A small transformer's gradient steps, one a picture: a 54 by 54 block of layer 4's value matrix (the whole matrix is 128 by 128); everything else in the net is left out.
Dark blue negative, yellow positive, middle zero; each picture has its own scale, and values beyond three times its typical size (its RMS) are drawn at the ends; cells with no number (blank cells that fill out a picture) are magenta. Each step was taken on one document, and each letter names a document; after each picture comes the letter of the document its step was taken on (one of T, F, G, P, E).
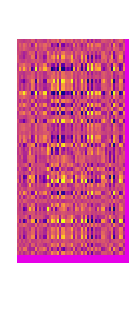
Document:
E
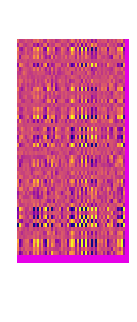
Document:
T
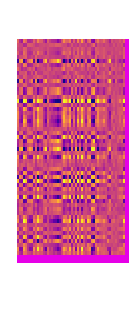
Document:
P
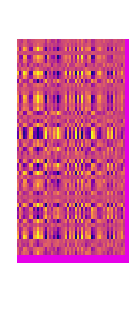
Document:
P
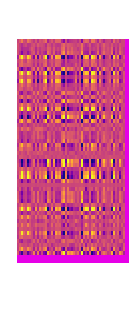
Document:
T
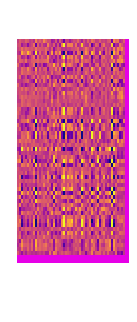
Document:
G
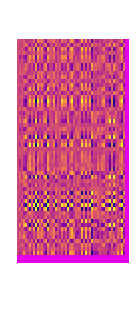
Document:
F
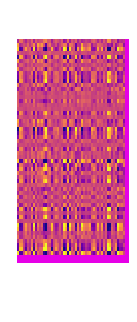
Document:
P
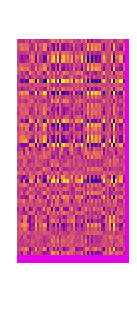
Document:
E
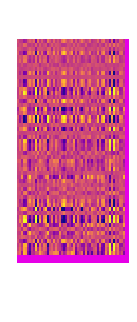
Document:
F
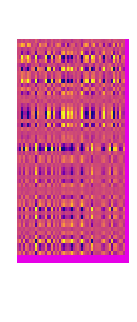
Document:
F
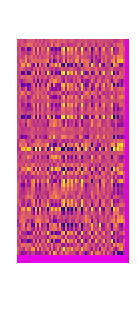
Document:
G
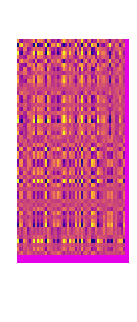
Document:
P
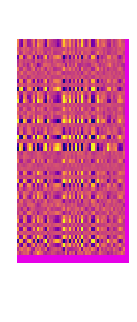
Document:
P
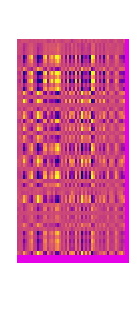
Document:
T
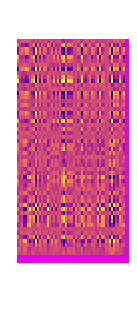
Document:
G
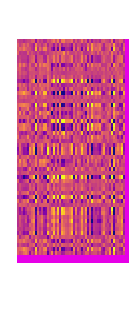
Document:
E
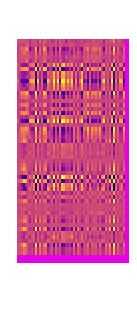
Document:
E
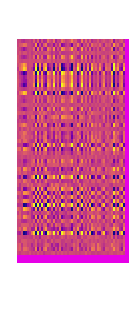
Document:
F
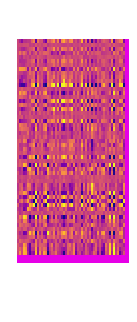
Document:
E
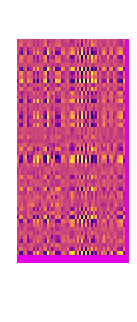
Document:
T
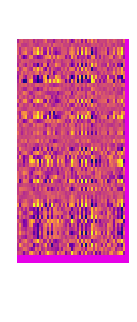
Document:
T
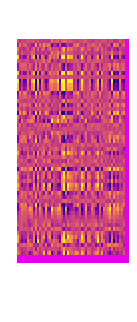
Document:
G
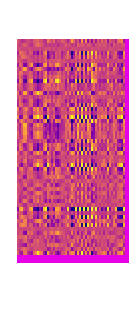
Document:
T
